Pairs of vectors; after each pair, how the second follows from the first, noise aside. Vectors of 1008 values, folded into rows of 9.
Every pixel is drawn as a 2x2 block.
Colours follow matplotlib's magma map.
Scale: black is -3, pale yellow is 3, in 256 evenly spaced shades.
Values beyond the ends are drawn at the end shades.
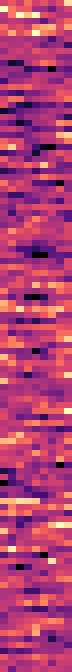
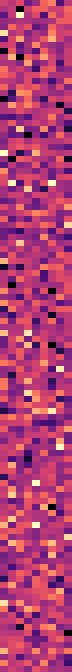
shuffled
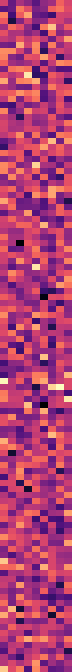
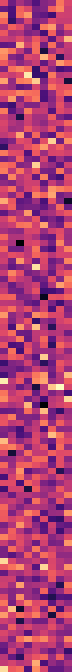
copied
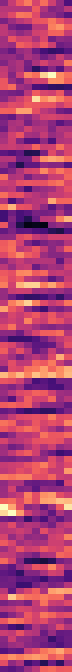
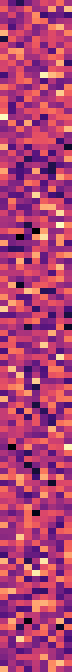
shuffled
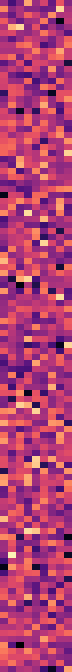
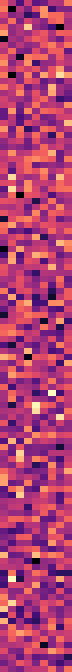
shuffled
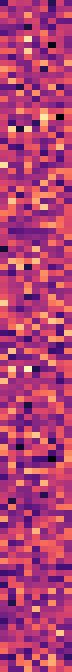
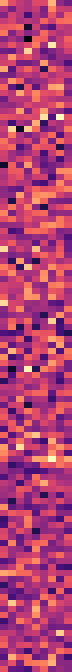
sign-scrambled
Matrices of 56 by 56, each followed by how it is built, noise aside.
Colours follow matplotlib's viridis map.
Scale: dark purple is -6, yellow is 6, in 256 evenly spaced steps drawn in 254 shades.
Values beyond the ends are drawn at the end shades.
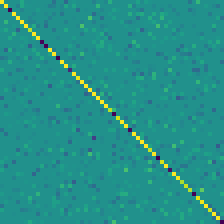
diagonal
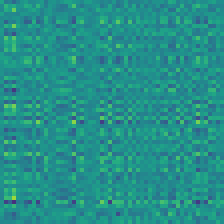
low rank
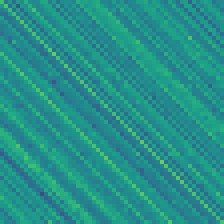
Toeplitz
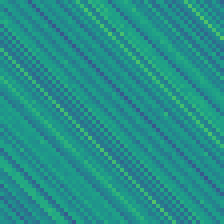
Toeplitz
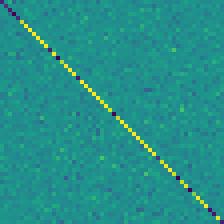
diagonal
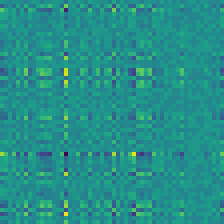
low rank
